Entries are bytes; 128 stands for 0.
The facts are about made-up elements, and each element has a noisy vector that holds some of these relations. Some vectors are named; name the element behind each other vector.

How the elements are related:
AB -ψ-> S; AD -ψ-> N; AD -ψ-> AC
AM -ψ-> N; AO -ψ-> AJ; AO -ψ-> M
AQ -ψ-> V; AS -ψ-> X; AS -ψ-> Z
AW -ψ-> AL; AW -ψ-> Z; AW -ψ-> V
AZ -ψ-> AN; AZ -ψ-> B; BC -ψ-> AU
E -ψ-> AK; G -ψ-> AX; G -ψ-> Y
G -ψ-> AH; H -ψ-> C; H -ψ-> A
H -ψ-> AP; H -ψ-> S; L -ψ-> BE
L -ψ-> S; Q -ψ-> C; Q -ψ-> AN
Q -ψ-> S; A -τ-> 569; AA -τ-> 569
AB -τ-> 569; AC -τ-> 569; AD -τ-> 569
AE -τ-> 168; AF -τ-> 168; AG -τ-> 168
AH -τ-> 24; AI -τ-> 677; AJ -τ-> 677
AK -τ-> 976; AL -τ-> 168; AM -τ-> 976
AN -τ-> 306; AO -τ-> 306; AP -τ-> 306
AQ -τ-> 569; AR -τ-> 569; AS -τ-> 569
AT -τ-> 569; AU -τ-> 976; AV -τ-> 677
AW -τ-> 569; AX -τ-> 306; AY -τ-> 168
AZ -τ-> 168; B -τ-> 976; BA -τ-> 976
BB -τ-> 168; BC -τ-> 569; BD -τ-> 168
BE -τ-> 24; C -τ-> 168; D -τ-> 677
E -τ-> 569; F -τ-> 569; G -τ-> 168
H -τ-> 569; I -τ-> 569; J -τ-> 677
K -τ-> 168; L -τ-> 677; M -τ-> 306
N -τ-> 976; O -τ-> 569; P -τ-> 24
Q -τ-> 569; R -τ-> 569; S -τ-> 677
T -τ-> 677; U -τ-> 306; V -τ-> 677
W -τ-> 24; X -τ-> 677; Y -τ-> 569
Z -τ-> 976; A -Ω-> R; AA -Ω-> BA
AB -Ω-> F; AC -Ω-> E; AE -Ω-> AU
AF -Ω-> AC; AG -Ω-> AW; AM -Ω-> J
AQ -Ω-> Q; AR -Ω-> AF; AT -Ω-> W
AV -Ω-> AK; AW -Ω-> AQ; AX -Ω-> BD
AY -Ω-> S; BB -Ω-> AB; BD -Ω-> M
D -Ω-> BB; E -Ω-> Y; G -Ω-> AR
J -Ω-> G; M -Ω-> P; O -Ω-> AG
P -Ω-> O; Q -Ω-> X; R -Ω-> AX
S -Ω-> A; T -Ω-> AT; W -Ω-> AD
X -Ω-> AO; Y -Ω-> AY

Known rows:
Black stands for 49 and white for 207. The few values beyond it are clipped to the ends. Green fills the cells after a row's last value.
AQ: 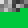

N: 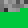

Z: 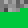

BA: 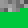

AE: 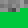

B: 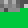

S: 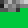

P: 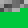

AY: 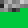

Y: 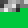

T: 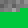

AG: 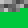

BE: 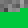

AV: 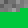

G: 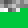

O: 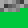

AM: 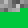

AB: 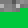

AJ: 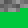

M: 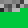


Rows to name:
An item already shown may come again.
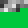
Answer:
Y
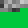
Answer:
AY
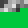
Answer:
Y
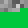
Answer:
AM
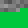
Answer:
U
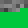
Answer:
AP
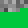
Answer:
Z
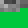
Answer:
AO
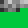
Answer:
A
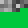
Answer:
Q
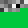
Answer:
AX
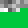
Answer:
G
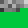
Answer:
R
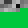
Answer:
AH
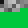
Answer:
AC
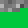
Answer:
AS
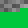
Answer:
V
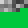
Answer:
AW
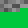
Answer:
V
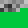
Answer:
BD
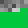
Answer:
J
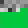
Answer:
AF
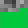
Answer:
L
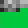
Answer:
A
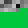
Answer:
AH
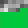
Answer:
E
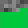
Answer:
AN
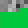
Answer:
AK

